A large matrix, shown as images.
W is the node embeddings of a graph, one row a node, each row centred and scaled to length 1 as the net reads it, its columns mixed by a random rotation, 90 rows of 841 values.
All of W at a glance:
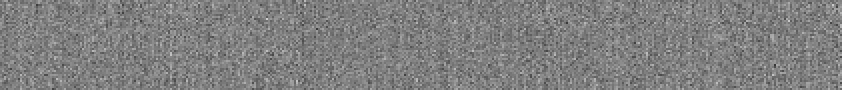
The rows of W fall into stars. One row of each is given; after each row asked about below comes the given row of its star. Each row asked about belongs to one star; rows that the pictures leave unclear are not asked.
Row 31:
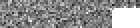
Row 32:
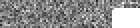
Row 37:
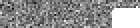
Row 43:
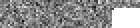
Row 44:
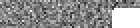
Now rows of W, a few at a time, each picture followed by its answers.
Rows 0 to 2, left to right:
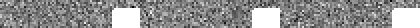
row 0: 32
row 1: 31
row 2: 37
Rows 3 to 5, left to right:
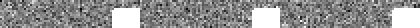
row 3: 31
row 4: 43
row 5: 43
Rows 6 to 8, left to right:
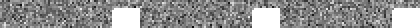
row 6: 43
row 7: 32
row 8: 32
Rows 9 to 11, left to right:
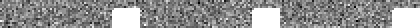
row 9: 31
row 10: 32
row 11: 43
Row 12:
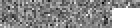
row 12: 43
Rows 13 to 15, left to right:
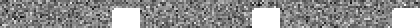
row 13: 43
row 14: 31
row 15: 37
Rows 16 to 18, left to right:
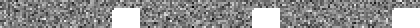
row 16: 32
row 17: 31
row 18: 44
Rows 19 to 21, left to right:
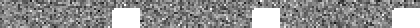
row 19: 44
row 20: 32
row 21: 32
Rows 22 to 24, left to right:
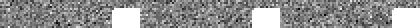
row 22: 44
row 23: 44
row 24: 43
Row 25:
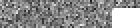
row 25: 37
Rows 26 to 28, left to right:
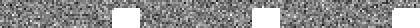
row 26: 31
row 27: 32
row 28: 37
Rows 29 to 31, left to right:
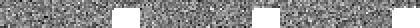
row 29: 44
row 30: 32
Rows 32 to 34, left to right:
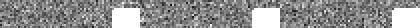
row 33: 31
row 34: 32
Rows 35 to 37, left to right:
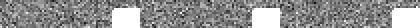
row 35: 31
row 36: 37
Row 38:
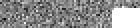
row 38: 43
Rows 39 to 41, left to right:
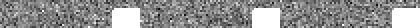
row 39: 37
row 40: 31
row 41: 37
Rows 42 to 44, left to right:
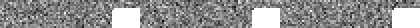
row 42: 32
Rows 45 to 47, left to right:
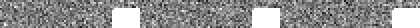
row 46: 43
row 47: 37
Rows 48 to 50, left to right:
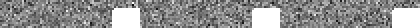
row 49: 31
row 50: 44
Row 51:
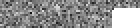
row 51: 44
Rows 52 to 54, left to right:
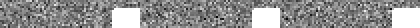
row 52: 32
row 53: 43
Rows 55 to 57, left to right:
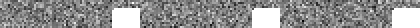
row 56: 44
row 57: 43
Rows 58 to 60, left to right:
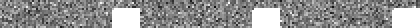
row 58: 32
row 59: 44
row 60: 31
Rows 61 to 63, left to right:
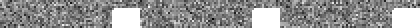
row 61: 37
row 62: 31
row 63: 43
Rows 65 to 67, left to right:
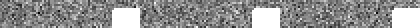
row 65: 43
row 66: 32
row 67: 44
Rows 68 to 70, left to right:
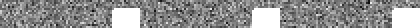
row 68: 37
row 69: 32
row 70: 32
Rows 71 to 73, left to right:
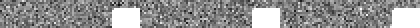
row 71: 31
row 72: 31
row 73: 43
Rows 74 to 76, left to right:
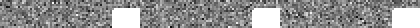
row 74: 37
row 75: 37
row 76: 31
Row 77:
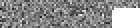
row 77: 32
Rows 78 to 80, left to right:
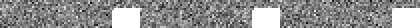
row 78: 44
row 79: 44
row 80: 37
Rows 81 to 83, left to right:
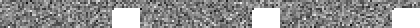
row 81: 44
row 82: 32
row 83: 37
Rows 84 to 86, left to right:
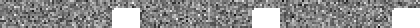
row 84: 32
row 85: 44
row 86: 43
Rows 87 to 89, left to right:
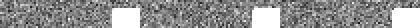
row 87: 37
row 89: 44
